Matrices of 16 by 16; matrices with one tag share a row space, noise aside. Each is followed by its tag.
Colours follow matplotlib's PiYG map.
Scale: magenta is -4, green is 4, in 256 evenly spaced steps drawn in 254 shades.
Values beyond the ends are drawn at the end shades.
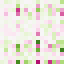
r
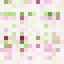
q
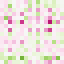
q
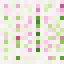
r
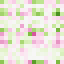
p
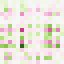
q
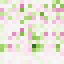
p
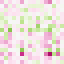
q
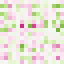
p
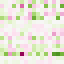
p
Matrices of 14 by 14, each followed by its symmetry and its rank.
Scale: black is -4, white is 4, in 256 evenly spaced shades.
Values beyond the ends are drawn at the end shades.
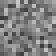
antisymmetric, full rank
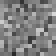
antisymmetric, full rank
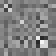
symmetric, rank three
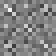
symmetric, rank three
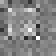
symmetric, rank three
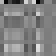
neither, rank one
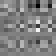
neither, rank two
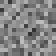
symmetric, full rank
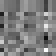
neither, rank two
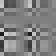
neither, rank one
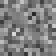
antisymmetric, full rank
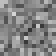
symmetric, full rank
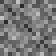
symmetric, full rank
